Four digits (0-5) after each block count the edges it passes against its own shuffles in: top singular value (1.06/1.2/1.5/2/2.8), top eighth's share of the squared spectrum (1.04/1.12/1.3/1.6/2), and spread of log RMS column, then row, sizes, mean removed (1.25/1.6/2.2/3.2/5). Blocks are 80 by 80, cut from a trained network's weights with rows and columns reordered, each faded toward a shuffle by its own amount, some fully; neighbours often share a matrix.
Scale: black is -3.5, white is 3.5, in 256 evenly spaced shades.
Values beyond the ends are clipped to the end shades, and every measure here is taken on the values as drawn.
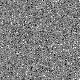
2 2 0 0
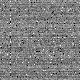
3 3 1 1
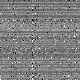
4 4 2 2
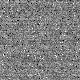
2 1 1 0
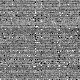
3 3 2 2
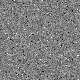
0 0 0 0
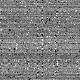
3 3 2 1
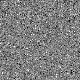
2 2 1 1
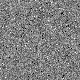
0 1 0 0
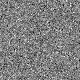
0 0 0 0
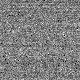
2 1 0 0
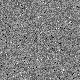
0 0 0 0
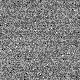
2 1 0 0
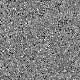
2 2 0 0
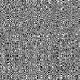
4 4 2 2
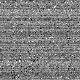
4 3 1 1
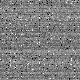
3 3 2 1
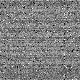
3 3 1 0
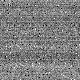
3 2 1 1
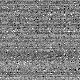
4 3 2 1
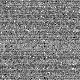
3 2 1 0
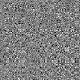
4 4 2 2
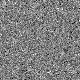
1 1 0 0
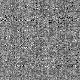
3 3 0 2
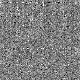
2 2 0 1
